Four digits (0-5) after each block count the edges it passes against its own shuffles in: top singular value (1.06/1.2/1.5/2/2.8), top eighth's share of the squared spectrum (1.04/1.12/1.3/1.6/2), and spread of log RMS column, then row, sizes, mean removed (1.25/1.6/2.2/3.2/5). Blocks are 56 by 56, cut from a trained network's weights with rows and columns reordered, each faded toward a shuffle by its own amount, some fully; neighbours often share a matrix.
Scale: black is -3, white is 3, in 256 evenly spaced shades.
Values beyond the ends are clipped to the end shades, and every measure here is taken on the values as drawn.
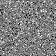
0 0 0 0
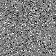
1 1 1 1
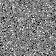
0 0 0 0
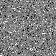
0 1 0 0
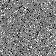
1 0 0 0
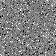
0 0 0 0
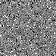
2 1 0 1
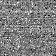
2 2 1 0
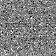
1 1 1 0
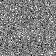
0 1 0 0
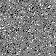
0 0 0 0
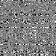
3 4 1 3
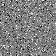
1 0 0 0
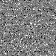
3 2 0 1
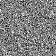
1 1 0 0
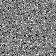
1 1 0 0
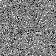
1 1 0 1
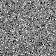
0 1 0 0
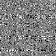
3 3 0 3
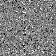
2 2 1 1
